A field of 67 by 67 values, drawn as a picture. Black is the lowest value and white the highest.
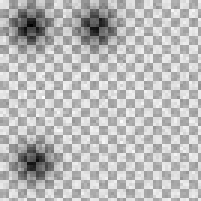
Dips: three. Average level on the scale: 70%. Odd rows or columns: none.
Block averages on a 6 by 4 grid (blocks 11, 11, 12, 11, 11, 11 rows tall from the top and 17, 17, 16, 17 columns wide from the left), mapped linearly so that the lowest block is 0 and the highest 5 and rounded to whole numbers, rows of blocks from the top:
0 1 3 5
3 3 4 5
5 5 5 5
5 5 5 5
1 4 5 5
3 5 5 5
